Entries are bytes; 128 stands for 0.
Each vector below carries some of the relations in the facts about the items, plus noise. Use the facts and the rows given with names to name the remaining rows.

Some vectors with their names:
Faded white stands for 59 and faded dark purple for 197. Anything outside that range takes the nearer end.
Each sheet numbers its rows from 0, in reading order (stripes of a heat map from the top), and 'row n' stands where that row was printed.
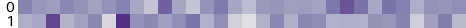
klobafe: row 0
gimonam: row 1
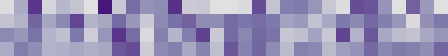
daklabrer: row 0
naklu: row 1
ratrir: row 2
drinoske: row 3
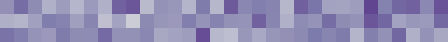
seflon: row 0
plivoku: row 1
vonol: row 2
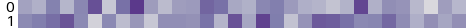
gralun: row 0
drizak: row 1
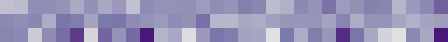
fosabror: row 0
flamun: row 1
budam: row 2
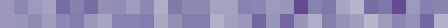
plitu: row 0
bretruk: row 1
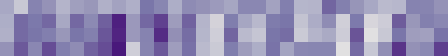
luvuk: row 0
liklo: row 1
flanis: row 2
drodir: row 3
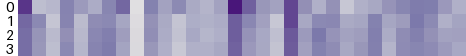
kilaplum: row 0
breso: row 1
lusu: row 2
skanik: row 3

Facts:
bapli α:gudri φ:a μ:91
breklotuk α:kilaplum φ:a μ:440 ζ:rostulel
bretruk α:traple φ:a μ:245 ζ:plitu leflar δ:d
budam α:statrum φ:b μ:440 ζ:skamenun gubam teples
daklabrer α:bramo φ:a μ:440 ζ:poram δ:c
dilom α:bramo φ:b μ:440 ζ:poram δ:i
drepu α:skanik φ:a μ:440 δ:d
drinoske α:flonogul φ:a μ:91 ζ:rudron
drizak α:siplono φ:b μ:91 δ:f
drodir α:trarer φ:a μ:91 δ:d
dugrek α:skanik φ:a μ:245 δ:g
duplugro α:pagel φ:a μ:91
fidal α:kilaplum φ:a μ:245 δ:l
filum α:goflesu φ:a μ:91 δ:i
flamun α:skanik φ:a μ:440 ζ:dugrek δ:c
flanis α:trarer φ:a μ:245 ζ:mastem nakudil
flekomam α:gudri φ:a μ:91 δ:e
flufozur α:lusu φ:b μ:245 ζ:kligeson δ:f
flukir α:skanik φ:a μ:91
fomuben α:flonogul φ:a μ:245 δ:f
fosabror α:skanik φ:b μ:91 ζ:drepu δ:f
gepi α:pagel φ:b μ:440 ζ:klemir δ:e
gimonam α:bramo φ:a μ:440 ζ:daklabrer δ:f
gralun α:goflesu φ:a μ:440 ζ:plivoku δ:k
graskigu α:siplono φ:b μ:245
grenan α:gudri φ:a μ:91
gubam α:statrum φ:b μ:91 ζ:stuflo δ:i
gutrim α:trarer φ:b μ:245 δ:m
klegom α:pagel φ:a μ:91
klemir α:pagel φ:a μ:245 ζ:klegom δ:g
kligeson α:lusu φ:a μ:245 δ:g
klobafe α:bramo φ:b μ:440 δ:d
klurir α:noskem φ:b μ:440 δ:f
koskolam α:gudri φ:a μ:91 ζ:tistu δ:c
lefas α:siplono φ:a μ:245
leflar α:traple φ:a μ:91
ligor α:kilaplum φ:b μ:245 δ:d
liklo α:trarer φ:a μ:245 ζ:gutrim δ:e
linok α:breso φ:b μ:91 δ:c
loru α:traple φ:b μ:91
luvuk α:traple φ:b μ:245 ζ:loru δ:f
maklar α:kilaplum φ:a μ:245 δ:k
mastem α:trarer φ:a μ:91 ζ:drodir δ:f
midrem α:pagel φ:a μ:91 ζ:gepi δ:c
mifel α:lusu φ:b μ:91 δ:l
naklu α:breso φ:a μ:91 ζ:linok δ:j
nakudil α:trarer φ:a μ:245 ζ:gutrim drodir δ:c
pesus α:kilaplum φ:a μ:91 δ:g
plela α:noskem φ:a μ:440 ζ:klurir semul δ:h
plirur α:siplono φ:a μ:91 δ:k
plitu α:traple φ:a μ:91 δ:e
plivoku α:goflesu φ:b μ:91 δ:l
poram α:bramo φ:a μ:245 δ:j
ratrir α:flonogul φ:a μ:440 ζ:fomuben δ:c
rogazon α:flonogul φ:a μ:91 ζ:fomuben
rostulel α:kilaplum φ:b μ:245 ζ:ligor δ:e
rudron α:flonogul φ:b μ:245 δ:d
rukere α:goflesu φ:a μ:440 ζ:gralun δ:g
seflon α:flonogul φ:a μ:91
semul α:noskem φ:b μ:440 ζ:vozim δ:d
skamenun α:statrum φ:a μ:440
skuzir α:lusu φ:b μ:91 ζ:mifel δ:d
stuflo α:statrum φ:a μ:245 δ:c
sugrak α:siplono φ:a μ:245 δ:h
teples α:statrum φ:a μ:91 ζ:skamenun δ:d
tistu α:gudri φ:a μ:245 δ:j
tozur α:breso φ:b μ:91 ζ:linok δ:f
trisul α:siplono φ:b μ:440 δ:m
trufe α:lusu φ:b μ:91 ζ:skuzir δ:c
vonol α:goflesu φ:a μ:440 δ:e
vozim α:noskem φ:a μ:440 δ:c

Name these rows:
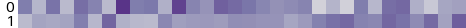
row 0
breklotuk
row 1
loru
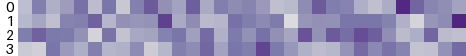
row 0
klegom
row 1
gubam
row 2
graskigu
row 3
tozur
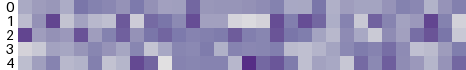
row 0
koskolam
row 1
poram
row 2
maklar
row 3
trufe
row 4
rogazon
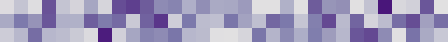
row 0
gepi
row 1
gutrim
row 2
dilom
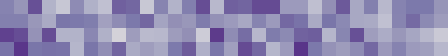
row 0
fomuben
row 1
stuflo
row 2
siplono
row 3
plirur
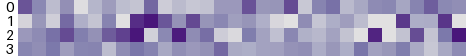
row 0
flonogul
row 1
klemir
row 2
mastem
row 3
plela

